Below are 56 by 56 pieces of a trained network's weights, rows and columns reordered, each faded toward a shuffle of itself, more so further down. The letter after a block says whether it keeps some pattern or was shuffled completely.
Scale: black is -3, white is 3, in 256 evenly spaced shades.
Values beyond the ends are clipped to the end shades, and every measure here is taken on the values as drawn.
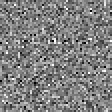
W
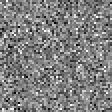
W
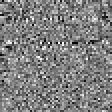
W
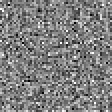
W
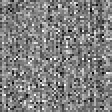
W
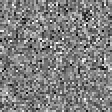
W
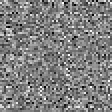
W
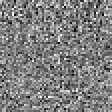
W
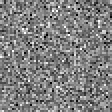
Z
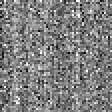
W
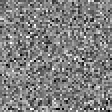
W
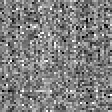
W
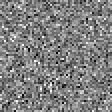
Z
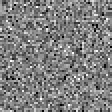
Z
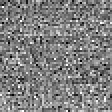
W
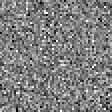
Z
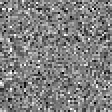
W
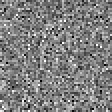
W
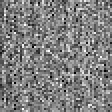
W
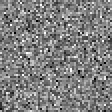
Z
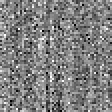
W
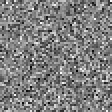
Z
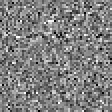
W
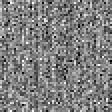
W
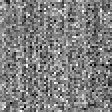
W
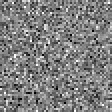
Z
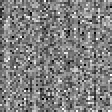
W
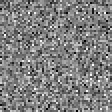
W
